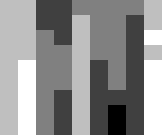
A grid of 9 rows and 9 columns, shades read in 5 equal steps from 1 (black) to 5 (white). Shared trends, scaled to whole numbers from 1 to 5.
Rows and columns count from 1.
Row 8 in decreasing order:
5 5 4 4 3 2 2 2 1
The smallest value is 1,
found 2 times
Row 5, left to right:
4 5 3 3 4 2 3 2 5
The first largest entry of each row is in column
1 1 9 1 2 2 2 2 2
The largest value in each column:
4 5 3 3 4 3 3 3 5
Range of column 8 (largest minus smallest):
1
